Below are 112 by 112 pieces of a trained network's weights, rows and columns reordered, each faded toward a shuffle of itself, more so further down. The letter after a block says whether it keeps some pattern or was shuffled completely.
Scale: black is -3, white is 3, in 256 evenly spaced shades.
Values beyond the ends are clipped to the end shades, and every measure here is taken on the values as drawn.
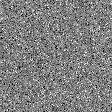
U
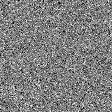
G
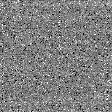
G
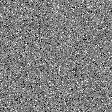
U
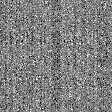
G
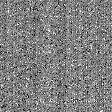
G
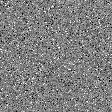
U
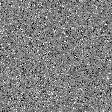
U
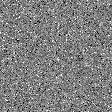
U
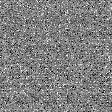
G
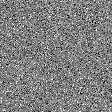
U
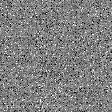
G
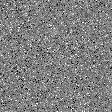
U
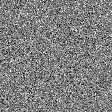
U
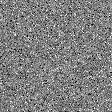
U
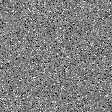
U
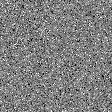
U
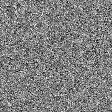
U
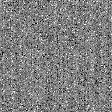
G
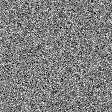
U
